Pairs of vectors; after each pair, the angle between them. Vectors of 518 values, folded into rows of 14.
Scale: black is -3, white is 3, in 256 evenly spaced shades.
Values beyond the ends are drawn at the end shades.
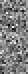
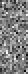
partly aligned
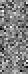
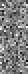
nearly opposite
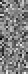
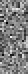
partly aligned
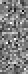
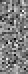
nearly opposite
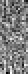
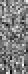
nearly opposite
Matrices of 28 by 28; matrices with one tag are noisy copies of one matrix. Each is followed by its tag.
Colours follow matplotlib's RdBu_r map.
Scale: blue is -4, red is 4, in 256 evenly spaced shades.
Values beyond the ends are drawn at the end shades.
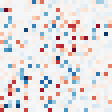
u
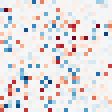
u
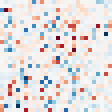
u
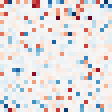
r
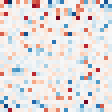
r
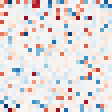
r
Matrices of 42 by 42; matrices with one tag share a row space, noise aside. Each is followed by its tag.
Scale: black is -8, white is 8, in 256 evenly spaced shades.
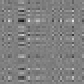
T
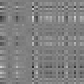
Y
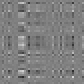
T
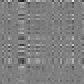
T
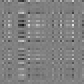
T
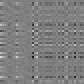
Y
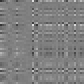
Y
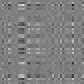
T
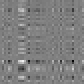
T
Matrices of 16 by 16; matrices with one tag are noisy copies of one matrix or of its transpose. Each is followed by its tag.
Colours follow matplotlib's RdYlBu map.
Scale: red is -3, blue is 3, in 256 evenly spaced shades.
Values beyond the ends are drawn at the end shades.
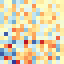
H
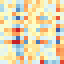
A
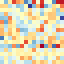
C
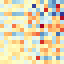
H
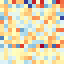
C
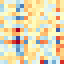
A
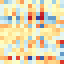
A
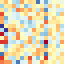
C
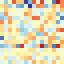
C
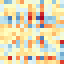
A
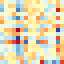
A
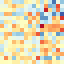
H
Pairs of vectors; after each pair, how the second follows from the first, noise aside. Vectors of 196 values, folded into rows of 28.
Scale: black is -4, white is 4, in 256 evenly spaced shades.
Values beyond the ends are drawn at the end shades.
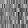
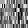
scaled up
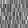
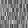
wrapped around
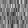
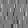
partly zeroed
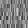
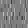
partly zeroed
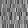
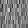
wrapped around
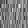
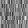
wrapped around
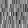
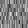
sign-scrambled
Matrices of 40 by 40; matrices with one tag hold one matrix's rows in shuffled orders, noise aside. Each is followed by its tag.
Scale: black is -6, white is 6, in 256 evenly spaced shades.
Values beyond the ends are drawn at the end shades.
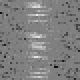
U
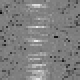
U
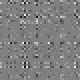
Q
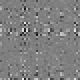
Q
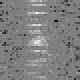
U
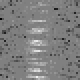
U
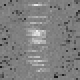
U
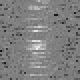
U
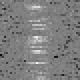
U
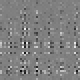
Q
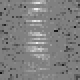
U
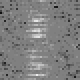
U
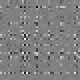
Q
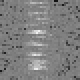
U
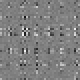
Q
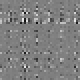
Q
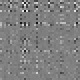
Q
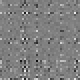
Q
